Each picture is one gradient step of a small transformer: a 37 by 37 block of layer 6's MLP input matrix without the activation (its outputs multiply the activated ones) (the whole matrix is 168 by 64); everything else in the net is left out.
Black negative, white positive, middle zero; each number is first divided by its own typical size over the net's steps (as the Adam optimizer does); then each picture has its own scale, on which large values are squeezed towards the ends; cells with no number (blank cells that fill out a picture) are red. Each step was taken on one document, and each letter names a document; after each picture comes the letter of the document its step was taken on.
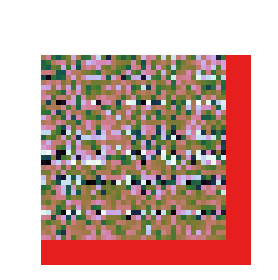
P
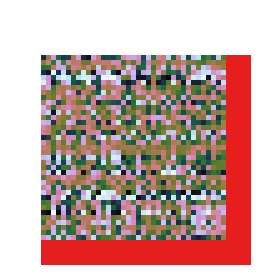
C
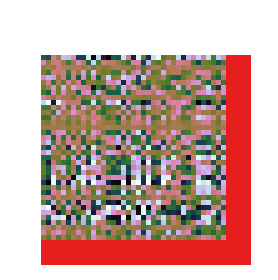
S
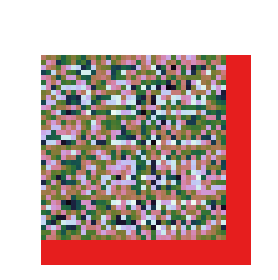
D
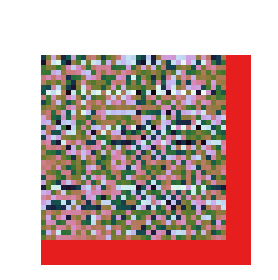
D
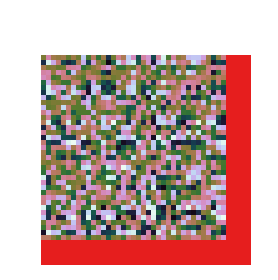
D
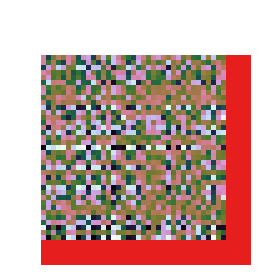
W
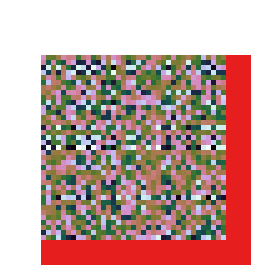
W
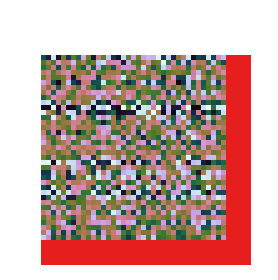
C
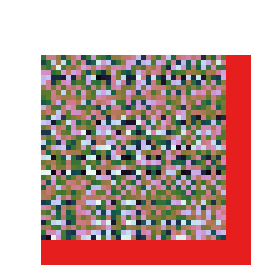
C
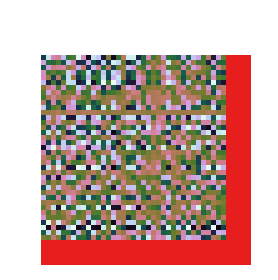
W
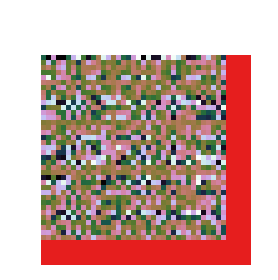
P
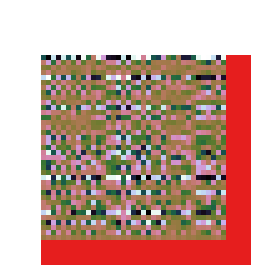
S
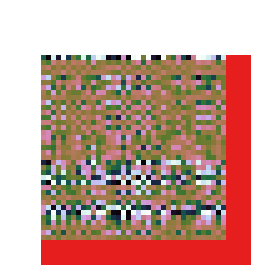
S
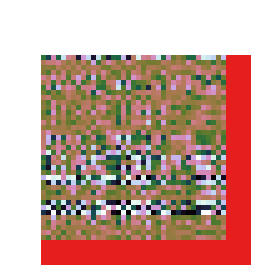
S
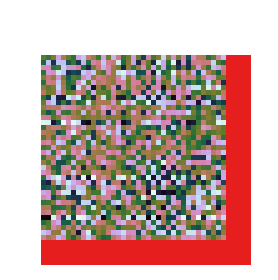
D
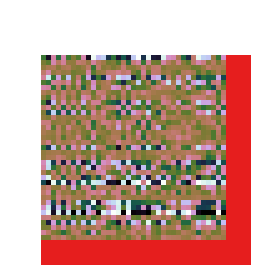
S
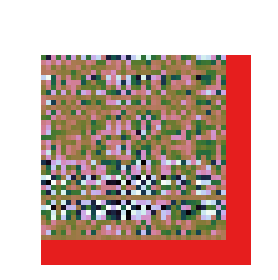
S
